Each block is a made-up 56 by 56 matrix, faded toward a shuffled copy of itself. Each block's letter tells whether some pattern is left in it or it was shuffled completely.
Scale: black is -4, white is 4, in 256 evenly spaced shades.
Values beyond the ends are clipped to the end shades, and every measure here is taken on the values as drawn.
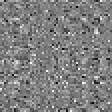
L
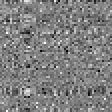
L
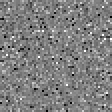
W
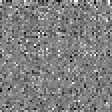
L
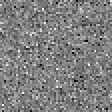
W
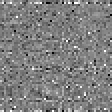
L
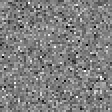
W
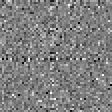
L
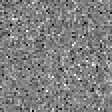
W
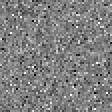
W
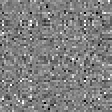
L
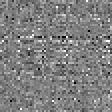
L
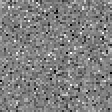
W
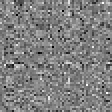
L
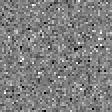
W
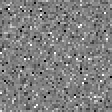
W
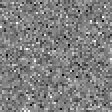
W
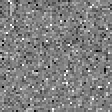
W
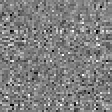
L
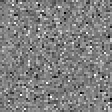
W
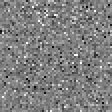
W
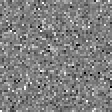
W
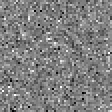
W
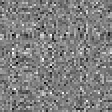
L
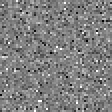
W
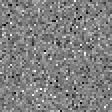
W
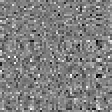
L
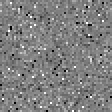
W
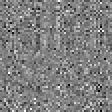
L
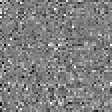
L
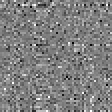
L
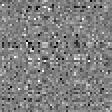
L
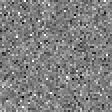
W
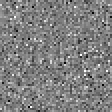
W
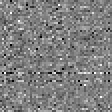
L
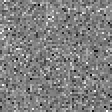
W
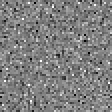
W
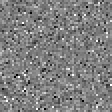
W
